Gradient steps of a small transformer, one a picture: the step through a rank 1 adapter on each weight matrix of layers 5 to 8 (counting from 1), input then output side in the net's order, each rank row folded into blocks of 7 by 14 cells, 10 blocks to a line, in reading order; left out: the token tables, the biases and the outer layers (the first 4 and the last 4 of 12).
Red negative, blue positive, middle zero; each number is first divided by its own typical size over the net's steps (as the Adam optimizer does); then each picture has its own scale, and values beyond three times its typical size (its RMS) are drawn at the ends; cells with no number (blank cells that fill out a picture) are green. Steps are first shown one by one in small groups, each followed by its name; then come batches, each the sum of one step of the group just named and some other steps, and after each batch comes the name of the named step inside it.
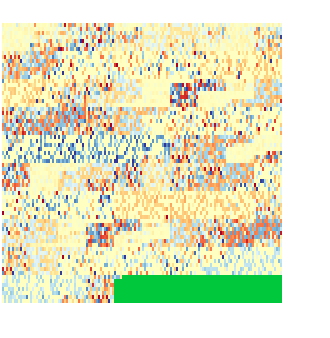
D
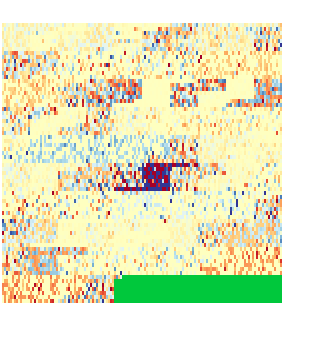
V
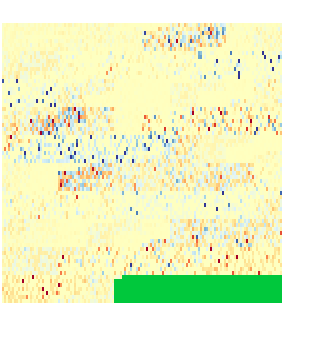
D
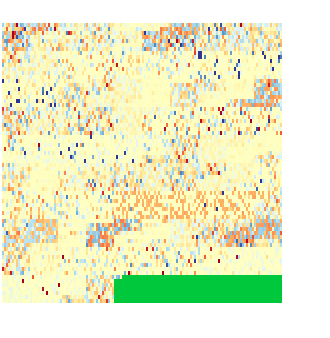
D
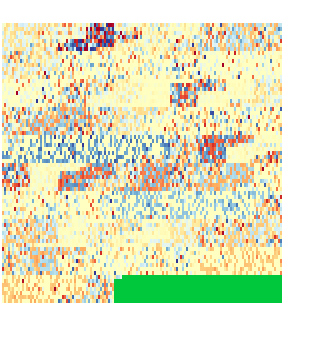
D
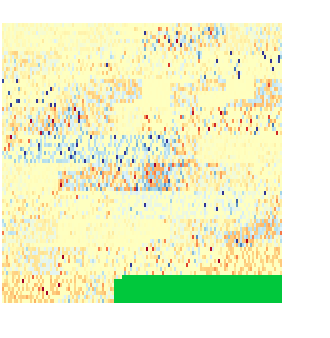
V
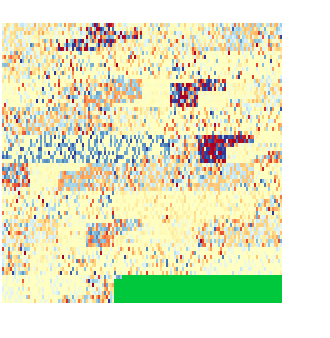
D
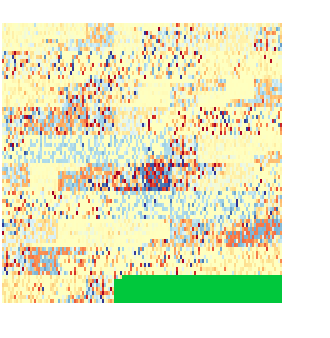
V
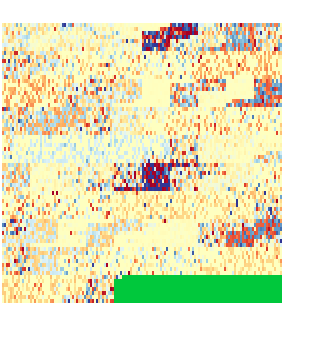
V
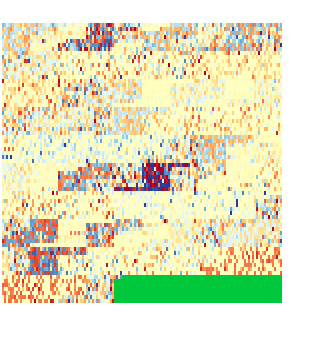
V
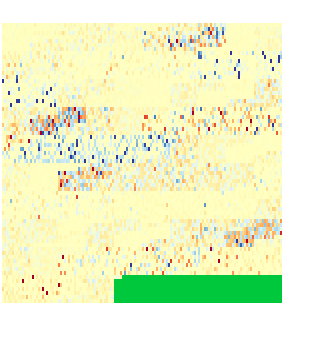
D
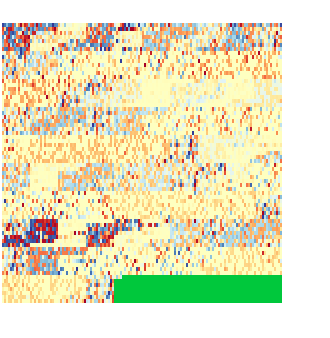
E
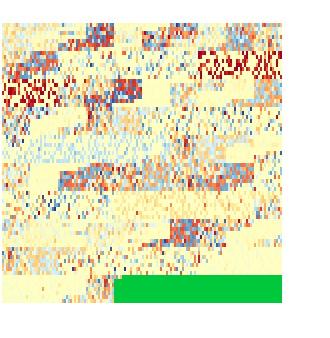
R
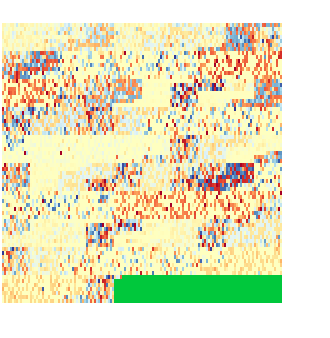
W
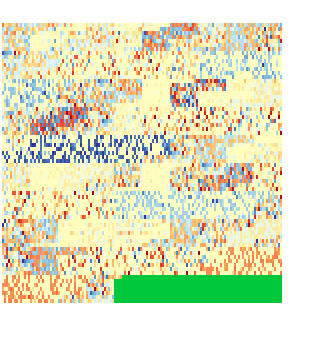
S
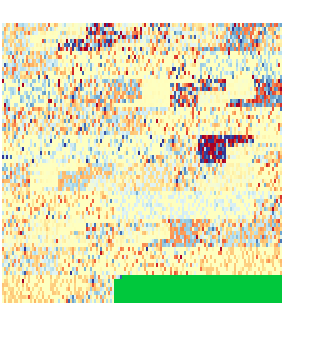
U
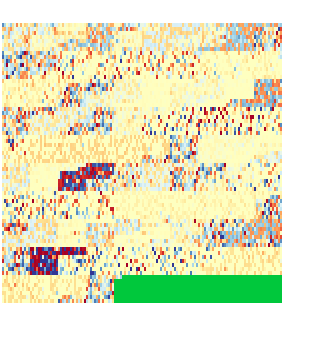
E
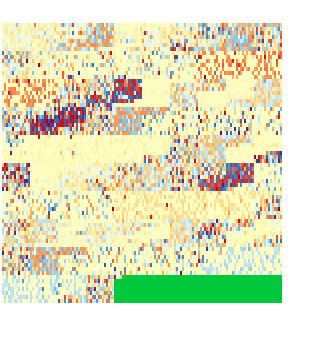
R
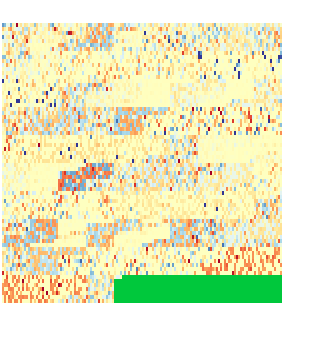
E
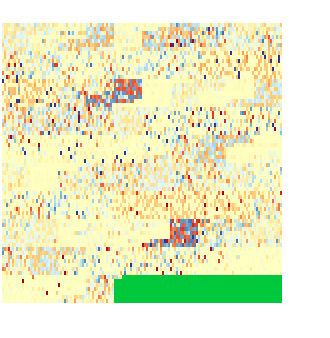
R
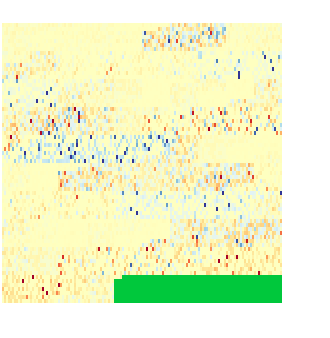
S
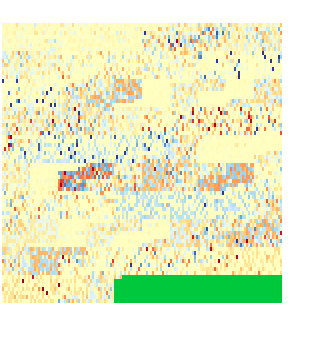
W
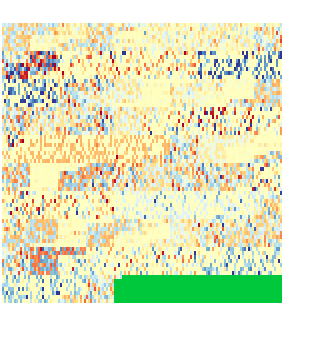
E
